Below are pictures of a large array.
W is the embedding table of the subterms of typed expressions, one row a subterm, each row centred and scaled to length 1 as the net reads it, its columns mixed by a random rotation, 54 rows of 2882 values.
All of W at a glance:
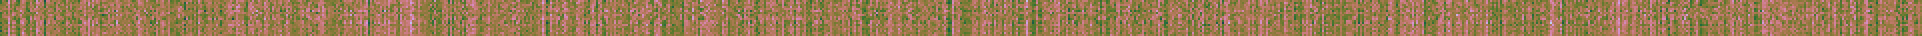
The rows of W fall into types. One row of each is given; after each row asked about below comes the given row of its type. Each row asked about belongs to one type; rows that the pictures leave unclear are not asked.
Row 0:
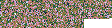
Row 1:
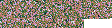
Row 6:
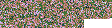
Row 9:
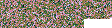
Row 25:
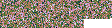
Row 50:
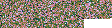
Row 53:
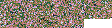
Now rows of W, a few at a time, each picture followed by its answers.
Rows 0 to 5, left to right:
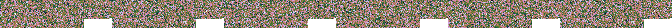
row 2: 25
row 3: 53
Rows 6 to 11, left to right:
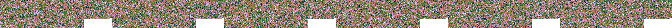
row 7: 6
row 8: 25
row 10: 50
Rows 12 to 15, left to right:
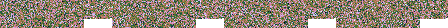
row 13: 53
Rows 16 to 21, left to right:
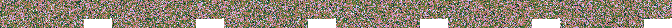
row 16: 25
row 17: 50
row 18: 1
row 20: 0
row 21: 1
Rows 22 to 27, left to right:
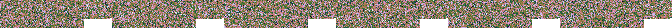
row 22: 1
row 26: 53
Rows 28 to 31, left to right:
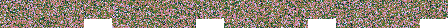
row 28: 53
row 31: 25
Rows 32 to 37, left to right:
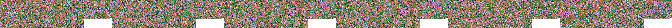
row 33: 1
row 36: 6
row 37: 6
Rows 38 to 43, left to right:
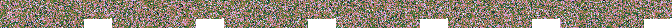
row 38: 1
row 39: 0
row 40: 1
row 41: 25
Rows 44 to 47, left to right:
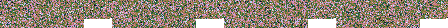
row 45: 1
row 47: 53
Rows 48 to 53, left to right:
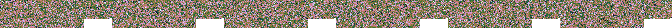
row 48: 6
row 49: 0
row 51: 0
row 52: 25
